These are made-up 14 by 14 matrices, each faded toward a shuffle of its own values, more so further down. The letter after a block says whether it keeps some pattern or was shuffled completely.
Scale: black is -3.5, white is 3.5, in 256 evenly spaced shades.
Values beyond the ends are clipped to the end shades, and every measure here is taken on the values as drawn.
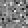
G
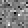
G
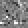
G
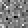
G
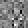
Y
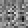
Y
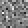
G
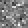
G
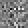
Y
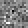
G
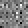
Y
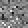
G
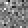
G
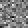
Y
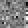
Y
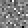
G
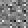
Y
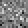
G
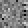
Y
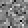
G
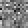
Y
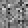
Y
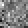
Y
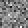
G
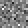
G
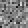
G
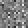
Y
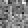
Y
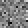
G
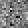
Y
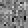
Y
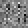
Y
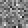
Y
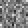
Y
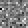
G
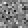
G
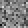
G
